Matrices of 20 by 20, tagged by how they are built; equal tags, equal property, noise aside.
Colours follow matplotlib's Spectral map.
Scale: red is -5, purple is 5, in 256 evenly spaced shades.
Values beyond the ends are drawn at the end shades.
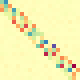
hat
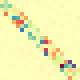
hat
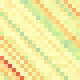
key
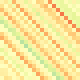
key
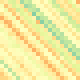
key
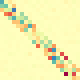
hat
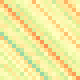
key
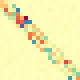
hat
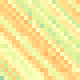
key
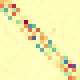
hat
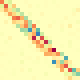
hat
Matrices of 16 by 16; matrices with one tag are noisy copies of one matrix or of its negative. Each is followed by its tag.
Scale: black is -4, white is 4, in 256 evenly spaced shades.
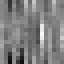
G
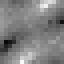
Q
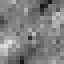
Q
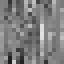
G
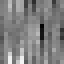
G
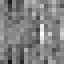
G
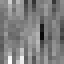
G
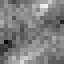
Q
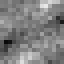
Q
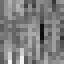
G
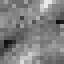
Q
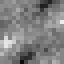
Q
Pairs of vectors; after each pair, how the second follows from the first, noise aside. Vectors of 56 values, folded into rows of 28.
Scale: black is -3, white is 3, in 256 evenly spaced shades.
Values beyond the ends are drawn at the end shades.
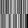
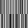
shuffled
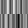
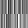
sign-scrambled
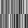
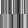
shuffled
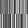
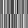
shuffled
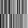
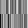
sign-scrambled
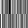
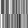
sign-scrambled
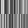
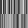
sign-scrambled
